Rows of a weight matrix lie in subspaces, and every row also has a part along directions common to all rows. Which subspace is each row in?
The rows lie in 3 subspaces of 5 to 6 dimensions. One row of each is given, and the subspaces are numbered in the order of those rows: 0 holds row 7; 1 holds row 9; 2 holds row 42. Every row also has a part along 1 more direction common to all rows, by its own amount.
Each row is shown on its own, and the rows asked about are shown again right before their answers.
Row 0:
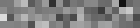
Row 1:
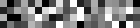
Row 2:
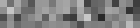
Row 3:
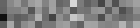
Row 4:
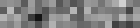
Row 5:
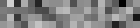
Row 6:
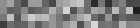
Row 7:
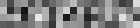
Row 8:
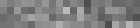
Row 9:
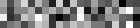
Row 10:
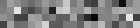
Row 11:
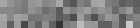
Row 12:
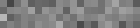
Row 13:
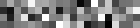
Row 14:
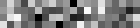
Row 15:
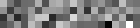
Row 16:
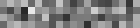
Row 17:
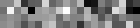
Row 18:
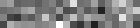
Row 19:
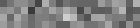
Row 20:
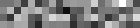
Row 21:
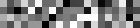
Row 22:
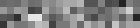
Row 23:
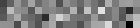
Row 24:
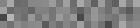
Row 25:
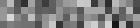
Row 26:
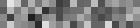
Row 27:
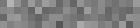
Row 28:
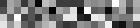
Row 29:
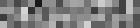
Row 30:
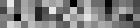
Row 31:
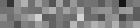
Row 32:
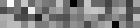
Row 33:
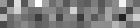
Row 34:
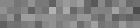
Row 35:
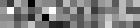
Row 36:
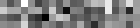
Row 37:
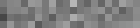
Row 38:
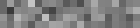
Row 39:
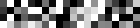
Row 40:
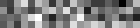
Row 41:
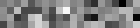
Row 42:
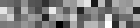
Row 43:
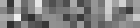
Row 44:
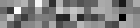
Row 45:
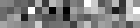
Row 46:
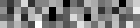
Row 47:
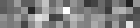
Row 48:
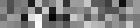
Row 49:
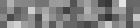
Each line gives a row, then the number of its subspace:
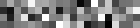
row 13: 2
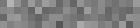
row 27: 1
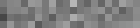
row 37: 1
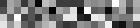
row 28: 2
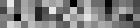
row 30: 0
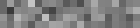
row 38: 2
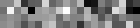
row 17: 2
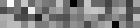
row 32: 0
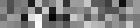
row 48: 2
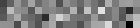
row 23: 1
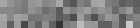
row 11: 1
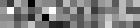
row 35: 2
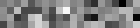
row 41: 0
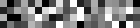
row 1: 1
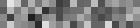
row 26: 1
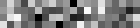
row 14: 1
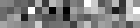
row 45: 2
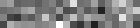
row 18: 1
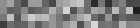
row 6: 2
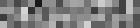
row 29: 0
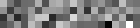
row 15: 1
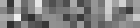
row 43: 0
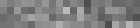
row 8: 2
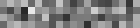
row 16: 0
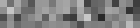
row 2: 2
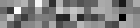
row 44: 0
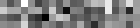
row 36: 2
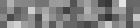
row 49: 0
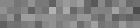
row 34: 2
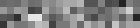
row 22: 0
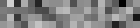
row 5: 0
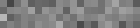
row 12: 1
